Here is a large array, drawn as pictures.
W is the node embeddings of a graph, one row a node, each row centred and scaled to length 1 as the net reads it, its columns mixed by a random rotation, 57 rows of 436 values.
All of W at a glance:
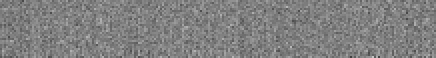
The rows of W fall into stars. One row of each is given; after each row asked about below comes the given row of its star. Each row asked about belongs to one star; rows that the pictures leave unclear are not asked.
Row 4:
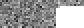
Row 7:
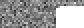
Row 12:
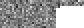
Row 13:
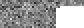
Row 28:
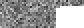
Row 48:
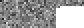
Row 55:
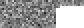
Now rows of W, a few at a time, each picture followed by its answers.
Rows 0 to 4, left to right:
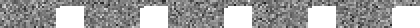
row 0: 28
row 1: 55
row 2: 48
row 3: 28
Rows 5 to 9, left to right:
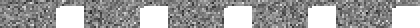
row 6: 4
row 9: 13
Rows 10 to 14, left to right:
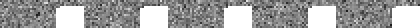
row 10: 12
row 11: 48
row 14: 4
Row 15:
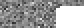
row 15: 13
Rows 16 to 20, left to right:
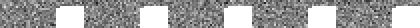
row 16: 48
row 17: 28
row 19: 55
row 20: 7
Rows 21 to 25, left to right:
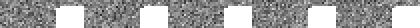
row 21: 13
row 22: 13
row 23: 7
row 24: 7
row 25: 7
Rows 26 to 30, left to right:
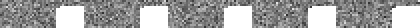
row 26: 48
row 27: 48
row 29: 48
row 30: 7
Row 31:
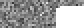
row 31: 12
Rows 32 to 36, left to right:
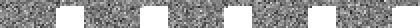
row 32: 13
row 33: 4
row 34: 28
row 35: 48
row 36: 55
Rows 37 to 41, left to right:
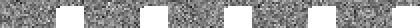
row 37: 12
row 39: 28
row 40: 13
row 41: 13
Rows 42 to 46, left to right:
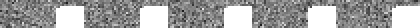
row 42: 55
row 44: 4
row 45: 12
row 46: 55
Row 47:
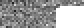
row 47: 7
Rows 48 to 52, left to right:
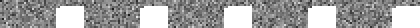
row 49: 13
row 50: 12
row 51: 12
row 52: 28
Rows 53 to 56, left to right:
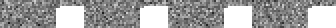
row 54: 13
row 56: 7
